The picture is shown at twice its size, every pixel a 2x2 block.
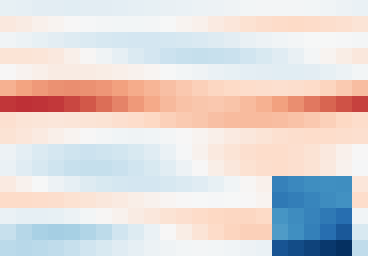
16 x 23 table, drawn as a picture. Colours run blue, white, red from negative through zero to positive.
Odd patch: lower, in the bottom right. Grain: streaks across. Average level on the scale: 50%. Roughest part: bottom right. Ninth with the lowest average: bottom right.
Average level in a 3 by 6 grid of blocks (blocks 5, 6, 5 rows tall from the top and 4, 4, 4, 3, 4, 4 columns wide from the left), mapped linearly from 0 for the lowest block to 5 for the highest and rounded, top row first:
433334 | 544555 | 333420
